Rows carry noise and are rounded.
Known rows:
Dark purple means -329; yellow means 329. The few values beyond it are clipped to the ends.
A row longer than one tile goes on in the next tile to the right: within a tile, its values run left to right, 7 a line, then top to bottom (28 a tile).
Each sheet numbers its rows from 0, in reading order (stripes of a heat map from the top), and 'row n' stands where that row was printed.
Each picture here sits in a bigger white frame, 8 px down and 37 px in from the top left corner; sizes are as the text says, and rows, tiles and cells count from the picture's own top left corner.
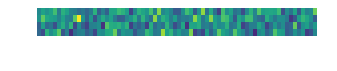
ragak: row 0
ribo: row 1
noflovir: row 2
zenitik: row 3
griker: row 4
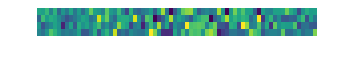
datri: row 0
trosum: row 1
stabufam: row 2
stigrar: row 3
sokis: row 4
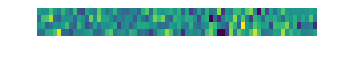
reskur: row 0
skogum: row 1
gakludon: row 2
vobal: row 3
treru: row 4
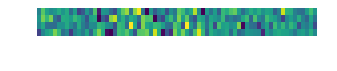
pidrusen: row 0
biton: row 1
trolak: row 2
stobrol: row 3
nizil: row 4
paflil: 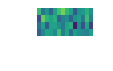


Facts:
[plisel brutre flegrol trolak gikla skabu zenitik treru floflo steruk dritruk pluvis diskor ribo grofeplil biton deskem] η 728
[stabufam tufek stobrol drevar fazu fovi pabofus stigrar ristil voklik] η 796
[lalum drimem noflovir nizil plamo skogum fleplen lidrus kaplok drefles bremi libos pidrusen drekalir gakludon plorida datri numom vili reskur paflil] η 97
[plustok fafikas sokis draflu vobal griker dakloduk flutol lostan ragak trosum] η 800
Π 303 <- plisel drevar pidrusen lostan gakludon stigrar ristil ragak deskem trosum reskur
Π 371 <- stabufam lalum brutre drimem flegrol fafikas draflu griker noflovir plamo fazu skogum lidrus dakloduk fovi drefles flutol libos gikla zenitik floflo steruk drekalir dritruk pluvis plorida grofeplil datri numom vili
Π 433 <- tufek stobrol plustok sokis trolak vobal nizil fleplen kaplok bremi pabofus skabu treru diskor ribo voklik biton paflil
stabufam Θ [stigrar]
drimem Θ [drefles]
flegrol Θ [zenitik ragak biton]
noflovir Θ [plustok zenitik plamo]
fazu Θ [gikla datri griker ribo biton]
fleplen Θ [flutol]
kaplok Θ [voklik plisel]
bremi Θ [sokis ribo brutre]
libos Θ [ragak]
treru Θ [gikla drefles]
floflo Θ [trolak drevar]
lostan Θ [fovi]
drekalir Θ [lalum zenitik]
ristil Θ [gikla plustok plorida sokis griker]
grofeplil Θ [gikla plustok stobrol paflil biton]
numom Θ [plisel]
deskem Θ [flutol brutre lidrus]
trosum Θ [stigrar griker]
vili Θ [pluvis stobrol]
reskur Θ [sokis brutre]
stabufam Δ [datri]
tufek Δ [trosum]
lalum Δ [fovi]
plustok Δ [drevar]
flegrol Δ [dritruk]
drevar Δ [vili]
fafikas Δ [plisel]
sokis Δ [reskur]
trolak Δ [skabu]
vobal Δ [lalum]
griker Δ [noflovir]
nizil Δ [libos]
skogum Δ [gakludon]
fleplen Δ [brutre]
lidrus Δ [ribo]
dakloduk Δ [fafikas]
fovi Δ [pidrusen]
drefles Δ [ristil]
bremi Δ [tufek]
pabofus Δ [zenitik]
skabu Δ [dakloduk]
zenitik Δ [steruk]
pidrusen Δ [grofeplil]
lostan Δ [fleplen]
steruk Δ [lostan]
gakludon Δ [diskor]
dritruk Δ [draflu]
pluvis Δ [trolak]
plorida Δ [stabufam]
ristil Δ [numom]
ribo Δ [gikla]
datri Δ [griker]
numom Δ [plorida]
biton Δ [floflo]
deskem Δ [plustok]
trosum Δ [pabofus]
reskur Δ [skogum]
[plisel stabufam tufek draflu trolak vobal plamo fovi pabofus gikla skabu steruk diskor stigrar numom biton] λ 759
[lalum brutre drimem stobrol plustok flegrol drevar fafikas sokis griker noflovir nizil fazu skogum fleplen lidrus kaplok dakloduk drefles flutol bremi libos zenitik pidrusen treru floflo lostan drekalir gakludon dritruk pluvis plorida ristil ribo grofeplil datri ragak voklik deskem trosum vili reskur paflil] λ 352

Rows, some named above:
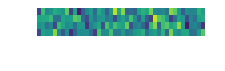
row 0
drevar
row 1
voklik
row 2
bremi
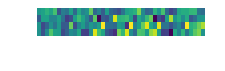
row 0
griker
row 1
steruk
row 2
fovi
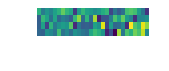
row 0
plustok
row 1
numom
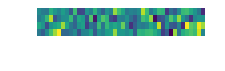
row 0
deskem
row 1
fleplen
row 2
numom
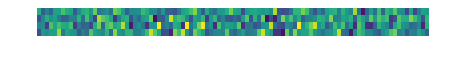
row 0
ribo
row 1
bremi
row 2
steruk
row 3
sokis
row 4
draflu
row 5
ristil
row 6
lostan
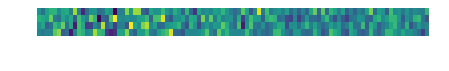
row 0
ristil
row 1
gikla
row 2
reskur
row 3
fazu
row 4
lidrus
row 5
flutol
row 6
pluvis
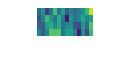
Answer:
brutre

